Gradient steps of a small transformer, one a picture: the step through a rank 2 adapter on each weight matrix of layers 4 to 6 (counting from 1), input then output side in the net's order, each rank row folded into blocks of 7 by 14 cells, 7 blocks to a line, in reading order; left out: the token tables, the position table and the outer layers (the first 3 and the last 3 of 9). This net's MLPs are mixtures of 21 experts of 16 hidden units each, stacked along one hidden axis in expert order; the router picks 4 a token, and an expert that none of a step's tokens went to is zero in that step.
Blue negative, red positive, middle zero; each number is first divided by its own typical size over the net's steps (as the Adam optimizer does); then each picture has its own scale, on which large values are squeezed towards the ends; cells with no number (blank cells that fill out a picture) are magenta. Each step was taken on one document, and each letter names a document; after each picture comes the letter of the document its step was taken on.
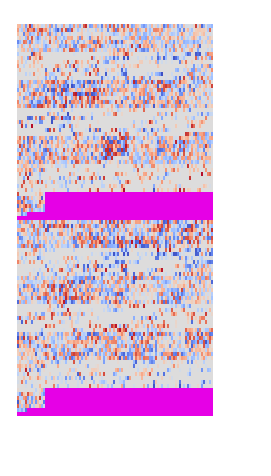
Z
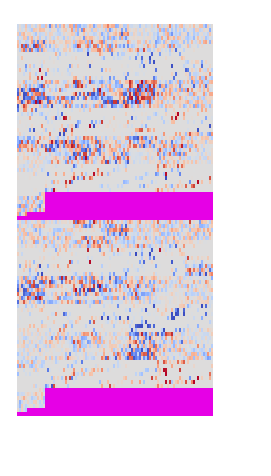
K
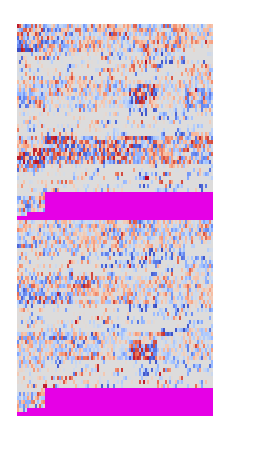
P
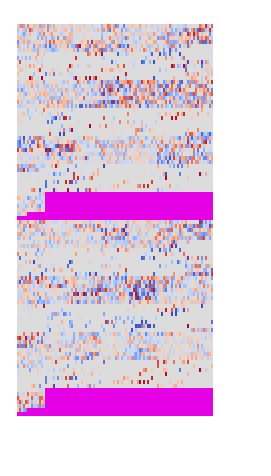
K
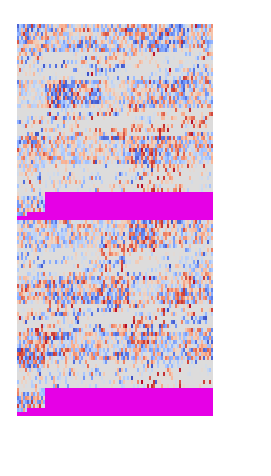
Z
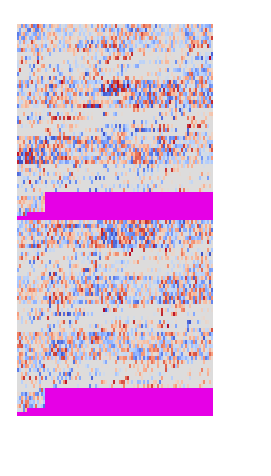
Z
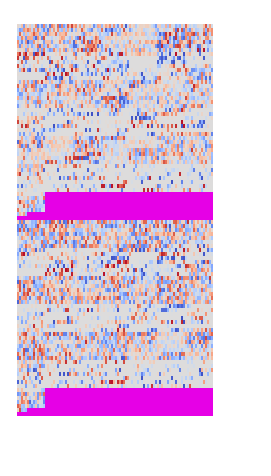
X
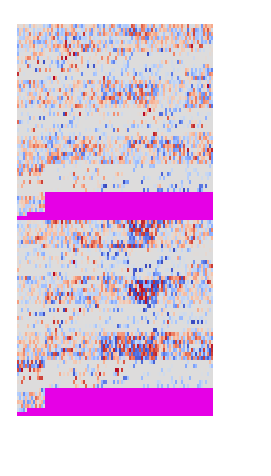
X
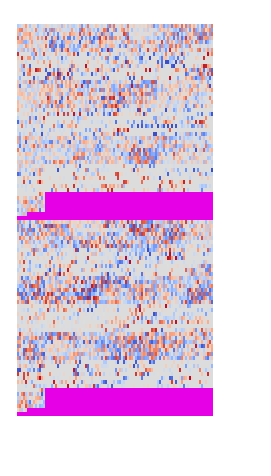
X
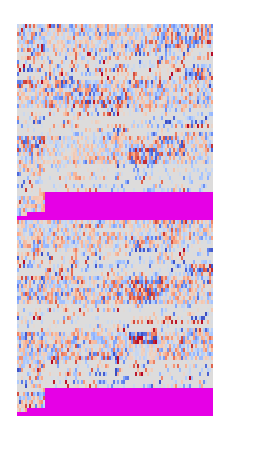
X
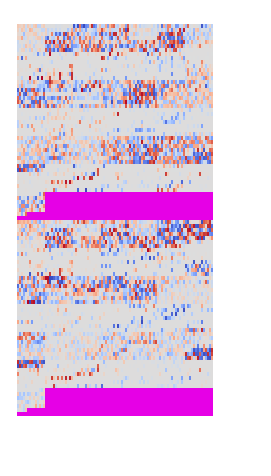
K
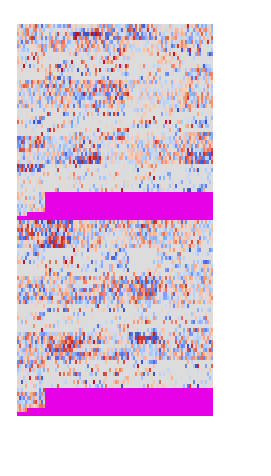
X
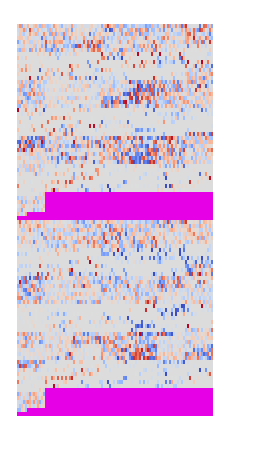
K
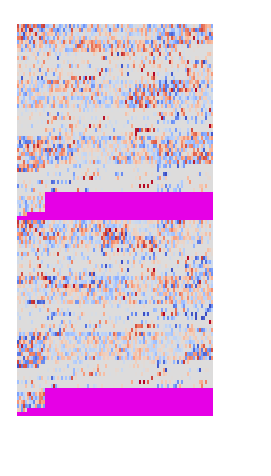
K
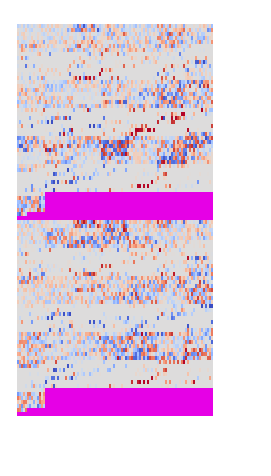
K
